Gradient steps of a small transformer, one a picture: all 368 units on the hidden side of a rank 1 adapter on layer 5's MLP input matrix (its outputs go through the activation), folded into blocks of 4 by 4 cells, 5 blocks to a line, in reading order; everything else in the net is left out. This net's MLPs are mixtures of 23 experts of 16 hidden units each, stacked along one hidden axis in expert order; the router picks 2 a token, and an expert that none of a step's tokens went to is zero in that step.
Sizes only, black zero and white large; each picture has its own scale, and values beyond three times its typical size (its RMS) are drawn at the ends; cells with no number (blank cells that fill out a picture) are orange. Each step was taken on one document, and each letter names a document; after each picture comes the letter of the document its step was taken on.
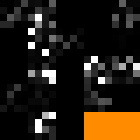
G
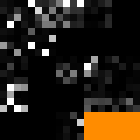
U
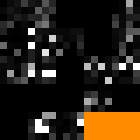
G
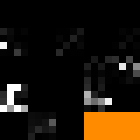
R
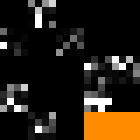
R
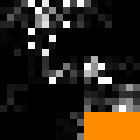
U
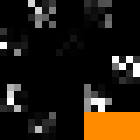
R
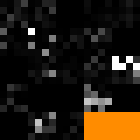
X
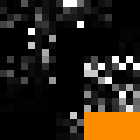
U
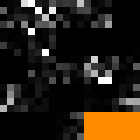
U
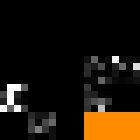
R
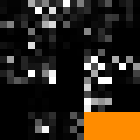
U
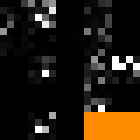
X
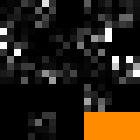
X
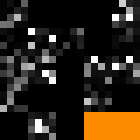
G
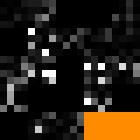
G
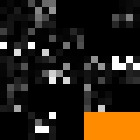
X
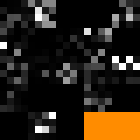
X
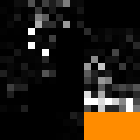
U
